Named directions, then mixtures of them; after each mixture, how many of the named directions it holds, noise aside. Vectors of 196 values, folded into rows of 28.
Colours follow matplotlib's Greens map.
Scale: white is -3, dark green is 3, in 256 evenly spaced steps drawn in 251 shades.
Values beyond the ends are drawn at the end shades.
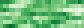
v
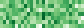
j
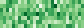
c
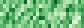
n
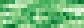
one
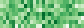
one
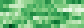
one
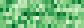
two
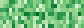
two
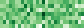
one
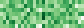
one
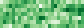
three
